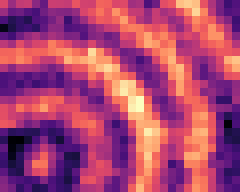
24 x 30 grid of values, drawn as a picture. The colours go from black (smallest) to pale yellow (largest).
Mirror symmetry: none. Ninth with the lowest average: bottom left. Rings: centred on the bottom left. Average level on the scale: 50%.
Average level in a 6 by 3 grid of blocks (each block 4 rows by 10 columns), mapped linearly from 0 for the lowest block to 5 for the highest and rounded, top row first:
1 4 4 | 5 4 5 | 2 5 4 | 4 5 3 | 0 4 4 | 1 4 3
